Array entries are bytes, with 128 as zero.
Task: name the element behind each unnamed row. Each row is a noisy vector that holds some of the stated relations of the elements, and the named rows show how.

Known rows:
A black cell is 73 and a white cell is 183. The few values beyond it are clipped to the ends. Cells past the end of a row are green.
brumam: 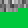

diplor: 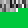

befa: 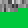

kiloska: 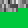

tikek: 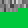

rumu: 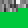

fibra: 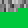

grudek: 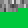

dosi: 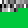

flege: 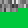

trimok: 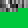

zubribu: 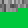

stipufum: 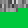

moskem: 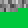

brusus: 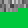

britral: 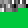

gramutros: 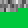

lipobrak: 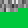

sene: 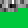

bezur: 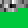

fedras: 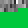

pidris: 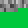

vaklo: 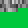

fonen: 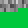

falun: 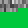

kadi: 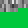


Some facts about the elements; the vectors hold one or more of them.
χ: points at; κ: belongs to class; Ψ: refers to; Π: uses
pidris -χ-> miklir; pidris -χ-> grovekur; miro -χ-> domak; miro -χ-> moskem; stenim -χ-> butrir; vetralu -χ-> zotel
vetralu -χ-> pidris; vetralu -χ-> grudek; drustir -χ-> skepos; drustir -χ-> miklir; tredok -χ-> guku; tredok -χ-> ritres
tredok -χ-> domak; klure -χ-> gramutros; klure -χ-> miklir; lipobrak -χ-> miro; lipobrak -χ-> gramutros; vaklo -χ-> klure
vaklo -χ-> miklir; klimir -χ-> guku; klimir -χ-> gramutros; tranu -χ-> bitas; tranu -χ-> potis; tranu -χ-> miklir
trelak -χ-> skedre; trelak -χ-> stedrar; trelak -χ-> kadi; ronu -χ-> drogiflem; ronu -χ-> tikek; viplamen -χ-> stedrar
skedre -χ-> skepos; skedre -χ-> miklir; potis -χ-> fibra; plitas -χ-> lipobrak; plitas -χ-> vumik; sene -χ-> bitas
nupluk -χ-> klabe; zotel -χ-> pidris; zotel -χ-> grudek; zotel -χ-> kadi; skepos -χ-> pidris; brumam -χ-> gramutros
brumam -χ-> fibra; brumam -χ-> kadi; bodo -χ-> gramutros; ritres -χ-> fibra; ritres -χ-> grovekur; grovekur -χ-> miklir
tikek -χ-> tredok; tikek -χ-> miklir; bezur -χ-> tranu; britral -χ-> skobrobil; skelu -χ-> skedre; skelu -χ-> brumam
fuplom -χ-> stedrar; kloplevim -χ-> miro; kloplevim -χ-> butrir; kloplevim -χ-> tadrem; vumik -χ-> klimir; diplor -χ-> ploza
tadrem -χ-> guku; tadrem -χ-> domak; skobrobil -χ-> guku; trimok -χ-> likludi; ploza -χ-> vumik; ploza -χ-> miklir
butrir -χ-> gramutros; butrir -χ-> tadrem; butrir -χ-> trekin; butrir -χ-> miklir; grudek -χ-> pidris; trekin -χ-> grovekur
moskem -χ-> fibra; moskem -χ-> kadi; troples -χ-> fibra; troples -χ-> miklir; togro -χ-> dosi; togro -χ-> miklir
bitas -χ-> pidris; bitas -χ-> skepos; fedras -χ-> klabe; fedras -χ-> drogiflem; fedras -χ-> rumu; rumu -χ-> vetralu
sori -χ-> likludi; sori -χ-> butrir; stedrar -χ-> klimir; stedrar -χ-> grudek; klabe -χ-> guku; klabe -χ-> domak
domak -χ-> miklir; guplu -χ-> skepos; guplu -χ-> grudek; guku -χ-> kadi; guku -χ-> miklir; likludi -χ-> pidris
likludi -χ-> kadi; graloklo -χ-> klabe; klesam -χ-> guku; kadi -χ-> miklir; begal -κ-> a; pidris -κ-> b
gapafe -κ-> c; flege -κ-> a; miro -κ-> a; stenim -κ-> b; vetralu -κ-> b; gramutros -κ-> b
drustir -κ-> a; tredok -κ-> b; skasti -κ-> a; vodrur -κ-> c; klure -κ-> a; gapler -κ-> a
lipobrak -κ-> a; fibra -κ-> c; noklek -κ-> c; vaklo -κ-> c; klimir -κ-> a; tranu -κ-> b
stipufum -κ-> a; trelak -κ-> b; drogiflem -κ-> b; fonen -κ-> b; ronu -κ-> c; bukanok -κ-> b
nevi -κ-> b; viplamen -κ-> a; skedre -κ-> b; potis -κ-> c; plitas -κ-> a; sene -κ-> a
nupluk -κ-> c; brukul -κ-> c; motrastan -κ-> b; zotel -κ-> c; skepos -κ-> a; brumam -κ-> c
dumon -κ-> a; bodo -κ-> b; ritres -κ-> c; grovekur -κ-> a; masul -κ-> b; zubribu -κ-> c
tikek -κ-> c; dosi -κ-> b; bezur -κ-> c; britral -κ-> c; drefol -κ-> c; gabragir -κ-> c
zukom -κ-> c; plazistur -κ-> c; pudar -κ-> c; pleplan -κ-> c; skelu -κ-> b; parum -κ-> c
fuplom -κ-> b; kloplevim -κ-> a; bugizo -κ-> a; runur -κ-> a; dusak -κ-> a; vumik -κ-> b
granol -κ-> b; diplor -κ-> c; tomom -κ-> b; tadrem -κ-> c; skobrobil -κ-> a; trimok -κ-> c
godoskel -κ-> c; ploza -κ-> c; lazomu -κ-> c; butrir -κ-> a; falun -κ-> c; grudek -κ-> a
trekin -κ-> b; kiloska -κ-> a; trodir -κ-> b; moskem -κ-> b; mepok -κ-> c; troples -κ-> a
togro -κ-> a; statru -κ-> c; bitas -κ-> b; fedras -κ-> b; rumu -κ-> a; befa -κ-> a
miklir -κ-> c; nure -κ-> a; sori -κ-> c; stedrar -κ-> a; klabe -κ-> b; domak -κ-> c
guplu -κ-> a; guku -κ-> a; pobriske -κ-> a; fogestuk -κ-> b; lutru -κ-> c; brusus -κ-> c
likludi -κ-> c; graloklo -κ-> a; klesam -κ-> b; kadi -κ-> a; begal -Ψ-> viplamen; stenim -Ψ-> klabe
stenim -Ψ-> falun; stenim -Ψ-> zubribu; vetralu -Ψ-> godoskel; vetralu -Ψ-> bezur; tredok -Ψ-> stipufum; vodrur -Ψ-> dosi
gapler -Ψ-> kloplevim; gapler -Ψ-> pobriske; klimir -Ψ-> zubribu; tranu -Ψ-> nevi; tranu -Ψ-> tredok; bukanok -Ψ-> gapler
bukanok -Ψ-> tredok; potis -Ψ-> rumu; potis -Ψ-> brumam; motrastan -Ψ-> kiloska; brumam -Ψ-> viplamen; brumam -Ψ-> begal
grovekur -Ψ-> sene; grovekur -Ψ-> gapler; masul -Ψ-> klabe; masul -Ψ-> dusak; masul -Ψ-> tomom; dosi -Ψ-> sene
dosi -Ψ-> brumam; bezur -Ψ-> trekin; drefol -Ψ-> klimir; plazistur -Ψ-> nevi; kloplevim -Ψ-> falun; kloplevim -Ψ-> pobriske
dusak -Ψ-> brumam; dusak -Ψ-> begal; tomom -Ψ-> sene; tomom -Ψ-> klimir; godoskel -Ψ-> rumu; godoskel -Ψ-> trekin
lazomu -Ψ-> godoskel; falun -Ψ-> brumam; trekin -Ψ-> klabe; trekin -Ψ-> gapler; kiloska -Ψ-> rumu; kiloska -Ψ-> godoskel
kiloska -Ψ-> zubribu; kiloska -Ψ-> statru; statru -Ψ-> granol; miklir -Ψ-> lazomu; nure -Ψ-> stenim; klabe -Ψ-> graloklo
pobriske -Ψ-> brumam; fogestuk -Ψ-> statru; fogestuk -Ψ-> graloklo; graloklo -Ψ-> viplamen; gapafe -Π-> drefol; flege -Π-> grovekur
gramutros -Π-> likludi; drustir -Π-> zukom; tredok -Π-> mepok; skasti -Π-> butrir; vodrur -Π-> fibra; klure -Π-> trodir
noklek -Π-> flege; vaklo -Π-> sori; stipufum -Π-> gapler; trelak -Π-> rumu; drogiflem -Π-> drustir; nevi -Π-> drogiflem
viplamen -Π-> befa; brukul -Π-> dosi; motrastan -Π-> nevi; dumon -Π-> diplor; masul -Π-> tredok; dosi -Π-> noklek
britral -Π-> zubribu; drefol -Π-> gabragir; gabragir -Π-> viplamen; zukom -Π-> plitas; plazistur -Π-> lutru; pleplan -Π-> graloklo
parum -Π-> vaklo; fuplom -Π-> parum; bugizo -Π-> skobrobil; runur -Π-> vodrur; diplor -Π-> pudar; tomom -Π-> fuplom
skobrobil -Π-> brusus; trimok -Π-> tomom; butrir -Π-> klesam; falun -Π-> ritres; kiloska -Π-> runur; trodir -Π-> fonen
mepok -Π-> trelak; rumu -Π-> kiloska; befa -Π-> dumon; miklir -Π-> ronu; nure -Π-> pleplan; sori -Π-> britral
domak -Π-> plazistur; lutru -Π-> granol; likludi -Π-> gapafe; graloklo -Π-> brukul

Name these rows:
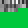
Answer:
nupluk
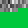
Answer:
plazistur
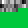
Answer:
fuplom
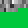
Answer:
potis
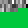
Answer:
skobrobil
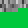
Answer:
granol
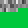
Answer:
vumik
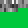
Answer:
drustir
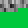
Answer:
bitas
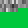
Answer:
klimir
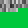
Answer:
ploza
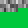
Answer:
motrastan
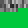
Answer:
likludi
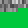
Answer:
domak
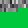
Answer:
noklek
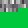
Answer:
stedrar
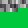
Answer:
trelak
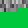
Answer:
statru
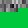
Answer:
drefol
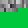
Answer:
vetralu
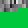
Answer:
ronu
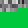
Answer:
bodo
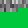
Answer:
zukom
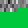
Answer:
nevi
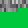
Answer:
parum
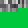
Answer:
stenim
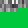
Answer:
kloplevim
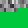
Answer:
tranu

